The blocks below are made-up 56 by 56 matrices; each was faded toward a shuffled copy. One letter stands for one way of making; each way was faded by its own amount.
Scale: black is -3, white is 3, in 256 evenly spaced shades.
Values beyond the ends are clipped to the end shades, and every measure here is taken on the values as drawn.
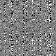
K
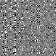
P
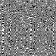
P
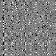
P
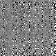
K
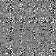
K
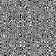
P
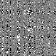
K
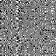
P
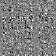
K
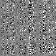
K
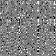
P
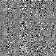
K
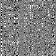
K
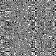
P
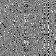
P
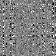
K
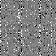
P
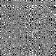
K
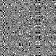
P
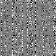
K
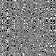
P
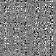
K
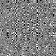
P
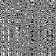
P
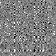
P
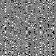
P
